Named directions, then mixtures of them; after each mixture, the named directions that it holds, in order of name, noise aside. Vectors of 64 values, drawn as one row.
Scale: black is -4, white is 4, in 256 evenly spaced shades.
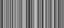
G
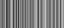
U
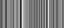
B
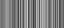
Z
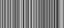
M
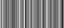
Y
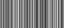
M, U, Z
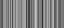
G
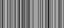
B, G, Y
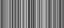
G, Z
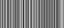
M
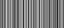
M, Z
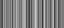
G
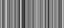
B, Y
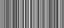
M, U, Y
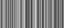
G, Y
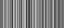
G, U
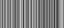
M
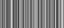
M, U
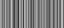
M, U, Z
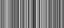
Z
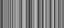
G
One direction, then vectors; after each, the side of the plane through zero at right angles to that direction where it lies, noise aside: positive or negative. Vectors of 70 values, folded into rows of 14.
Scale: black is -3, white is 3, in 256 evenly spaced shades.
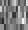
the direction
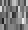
positive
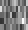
positive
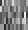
positive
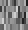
negative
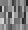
negative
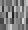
positive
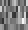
positive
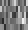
positive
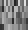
negative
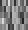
negative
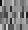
positive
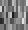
positive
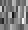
positive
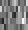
positive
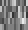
positive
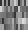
positive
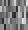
positive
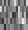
positive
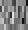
negative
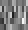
positive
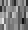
negative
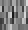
positive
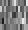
positive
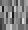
positive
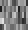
negative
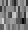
negative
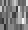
positive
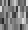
positive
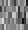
negative
